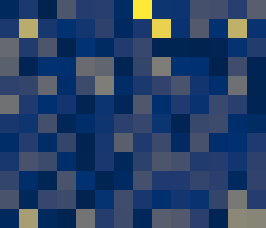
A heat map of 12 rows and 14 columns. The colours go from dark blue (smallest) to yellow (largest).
Slope: none. Ninth with the highest average: top middle. Average level on the scale: 20%. Histogram: skewed, a long tail of high values.
